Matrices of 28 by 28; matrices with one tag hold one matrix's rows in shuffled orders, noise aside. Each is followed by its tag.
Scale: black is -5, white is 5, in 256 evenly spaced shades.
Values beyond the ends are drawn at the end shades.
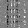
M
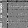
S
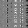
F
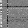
S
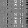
F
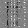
M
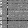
S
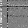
S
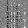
M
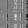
F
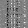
M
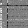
S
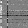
S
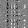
M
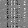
M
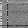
S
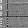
S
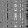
F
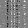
M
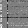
S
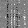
M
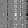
F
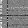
S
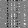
M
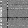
S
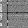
S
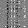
M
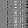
F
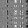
F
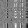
F
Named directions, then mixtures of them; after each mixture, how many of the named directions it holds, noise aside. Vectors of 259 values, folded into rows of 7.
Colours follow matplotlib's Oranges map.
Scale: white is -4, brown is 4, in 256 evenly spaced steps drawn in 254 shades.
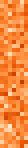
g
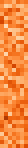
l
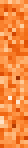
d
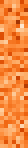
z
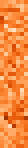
three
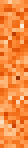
three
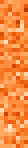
two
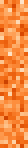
two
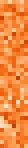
two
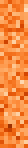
two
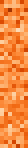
two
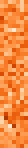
three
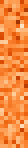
one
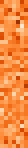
one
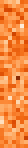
two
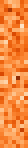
two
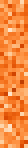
one
